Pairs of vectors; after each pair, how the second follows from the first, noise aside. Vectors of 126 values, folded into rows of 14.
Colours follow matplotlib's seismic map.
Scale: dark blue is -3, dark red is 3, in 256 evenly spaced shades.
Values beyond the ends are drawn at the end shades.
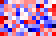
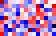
sign-scrambled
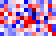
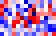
sign-scrambled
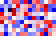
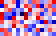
wrapped around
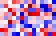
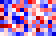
wrapped around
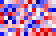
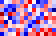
copied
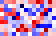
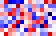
wrapped around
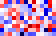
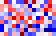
sign-scrambled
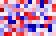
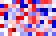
wrapped around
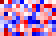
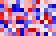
wrapped around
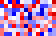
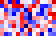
copied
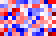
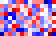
sign-scrambled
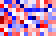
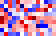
sign-scrambled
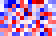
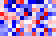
sign-scrambled
